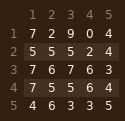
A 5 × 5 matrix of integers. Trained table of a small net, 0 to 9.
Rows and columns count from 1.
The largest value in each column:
7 6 9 6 5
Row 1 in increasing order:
0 2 4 7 9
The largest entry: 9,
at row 1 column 3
